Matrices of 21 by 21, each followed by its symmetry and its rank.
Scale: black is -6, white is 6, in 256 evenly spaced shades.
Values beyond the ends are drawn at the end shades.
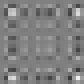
symmetric, rank one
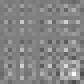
symmetric, rank two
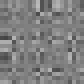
antisymmetric, rank two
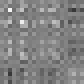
symmetric, rank two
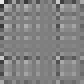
symmetric, rank one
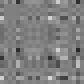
antisymmetric, rank two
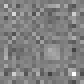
symmetric, rank three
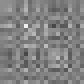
symmetric, rank three
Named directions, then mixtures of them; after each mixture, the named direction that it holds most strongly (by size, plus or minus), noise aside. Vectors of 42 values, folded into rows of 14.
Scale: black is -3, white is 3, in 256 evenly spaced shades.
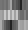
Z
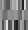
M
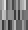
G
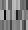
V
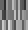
G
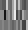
V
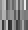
G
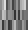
G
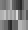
Z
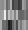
Z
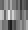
Z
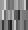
G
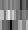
Z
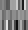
M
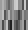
M
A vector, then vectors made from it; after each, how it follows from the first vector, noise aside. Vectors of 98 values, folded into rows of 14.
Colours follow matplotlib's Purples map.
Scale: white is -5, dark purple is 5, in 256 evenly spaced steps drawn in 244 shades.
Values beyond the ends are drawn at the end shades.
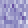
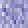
reversed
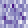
scaled up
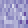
negated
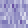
sign-scrambled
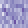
reversed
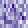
scaled up
